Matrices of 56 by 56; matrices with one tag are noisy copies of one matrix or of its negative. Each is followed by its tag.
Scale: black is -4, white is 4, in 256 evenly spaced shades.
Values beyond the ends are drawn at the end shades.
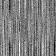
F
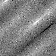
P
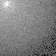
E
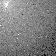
E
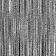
F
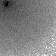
E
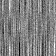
F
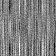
F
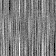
F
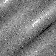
P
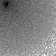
E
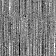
F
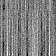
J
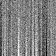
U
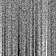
U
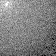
E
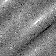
P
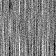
F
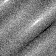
P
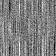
F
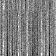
J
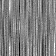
F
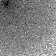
E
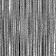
F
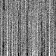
J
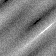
P
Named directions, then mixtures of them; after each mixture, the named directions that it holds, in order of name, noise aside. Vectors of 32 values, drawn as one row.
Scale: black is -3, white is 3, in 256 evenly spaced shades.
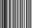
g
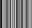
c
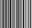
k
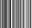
g, k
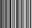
c, g, k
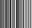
c, k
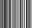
g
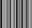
c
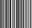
c, k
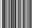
c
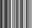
c, g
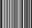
c, k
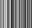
c, g, k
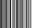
c, g, k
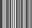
c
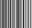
k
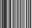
g, k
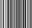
g, k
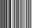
c, g, k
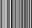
g, k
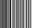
c, g, k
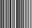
c, k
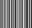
k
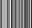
g, k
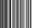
c, g, k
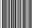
c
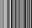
c, g, k
